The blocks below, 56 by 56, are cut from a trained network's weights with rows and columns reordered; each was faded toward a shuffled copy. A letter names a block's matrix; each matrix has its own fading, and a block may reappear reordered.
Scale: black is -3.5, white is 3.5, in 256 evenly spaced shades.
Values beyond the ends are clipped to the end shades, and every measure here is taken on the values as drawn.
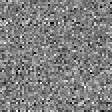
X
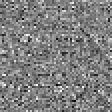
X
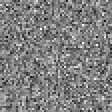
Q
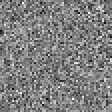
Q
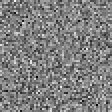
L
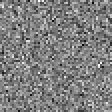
L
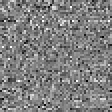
X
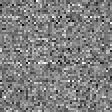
X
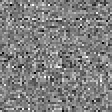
X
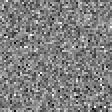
L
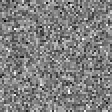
Q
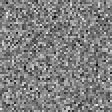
L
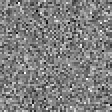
Q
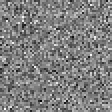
Q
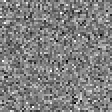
Q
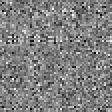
X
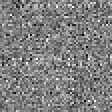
X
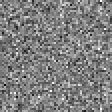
L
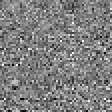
X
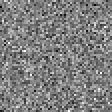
Q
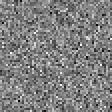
L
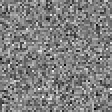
Q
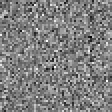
L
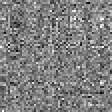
X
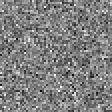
Q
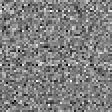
X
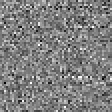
X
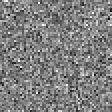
L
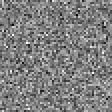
Q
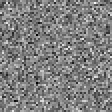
Q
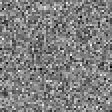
Q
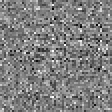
X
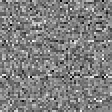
X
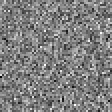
L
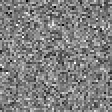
L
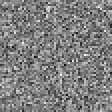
L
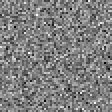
Q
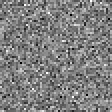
Q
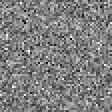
Q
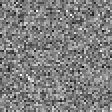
L
